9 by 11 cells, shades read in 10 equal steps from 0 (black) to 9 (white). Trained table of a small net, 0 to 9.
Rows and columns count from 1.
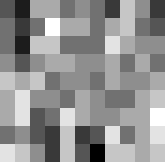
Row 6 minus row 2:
2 6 1 -4 -2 0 1 -2 -3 2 4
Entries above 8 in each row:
0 1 0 0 0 0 1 0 0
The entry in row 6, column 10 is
6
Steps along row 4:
down up up same down same up down up down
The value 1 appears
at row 1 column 2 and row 3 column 2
